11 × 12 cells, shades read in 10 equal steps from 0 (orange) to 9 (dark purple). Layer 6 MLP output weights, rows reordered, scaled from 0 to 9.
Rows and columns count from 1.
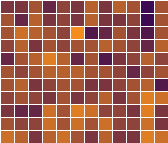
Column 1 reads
6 4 4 5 7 4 4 5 6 4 2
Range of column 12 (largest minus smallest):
6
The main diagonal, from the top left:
6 7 3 4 3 3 6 3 5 5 1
